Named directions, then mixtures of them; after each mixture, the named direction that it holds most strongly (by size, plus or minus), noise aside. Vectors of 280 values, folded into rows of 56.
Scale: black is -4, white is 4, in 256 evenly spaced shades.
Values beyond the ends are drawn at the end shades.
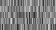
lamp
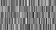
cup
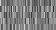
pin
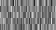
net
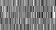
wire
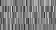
pin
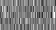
wire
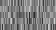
lamp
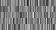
cup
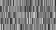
lamp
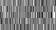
wire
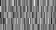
net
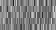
net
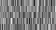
net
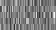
wire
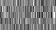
wire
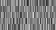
cup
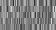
net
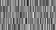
cup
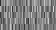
pin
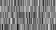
lamp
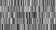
lamp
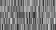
lamp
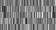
wire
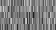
lamp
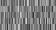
cup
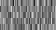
net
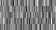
net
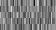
net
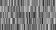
lamp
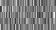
wire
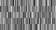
net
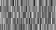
net
